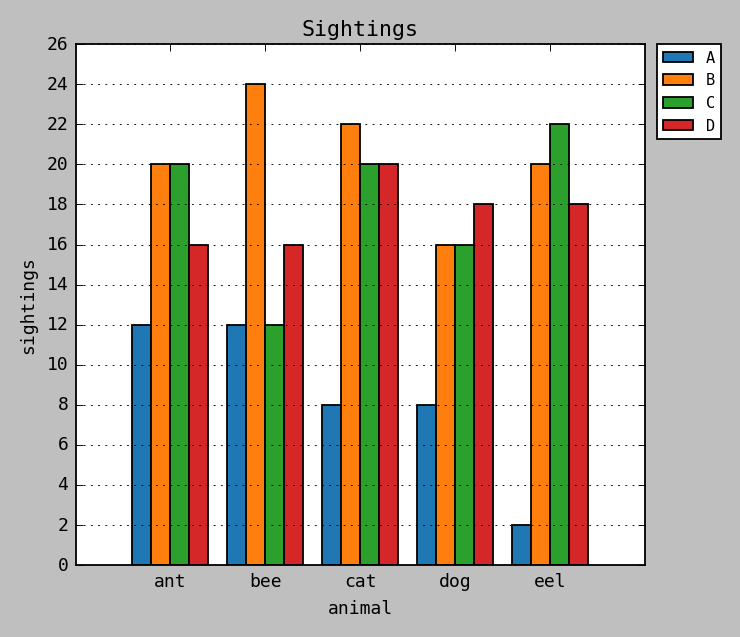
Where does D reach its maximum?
cat
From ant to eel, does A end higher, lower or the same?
lower
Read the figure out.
Title: Sightings
x-axis: animal, ticks ant bee cat dog eel
y-axis: sightings, ticks 0 2 4 6 8 10 12 14 16 18 20 22 24 26
Legend: A, B, C, D
Values:
A: 12 12 8 8 2
B: 20 24 22 16 20
C: 20 12 20 16 22
D: 16 16 20 18 18
